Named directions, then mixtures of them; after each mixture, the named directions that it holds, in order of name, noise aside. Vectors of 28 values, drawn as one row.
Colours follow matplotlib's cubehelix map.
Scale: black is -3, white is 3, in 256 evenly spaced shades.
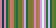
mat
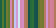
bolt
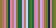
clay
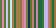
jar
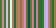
jar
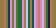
clay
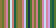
jar, mat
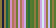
bolt, mat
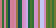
clay, mat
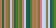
jar, mat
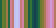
bolt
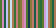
jar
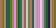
clay, jar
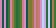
mat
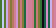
mat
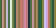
jar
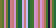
clay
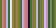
clay, jar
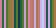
bolt, mat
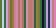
mat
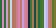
bolt, jar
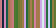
mat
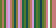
clay, jar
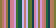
clay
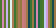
jar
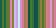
bolt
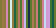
jar, mat
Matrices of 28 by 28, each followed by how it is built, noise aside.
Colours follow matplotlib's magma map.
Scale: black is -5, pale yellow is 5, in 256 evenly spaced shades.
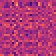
low rank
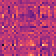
low rank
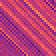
Toeplitz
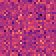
low rank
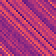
Toeplitz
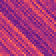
Toeplitz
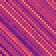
Toeplitz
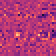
low rank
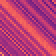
Toeplitz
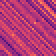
Toeplitz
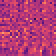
low rank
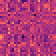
low rank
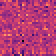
low rank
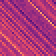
Toeplitz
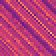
Toeplitz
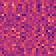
low rank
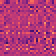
low rank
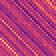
Toeplitz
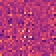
low rank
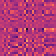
low rank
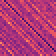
Toeplitz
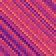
Toeplitz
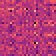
low rank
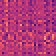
low rank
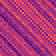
Toeplitz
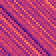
Toeplitz
